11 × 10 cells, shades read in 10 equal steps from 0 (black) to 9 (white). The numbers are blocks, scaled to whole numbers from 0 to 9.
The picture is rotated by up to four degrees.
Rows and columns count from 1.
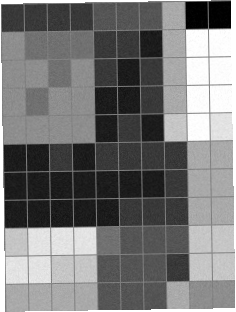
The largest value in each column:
8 8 8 8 4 3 3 7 9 9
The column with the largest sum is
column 9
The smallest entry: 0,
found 2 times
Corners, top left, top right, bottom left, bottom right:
2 0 6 5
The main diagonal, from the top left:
2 4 4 5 1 2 1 2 7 7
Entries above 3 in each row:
1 7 7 7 7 2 2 2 7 6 7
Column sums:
46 45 45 45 23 23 23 48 73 72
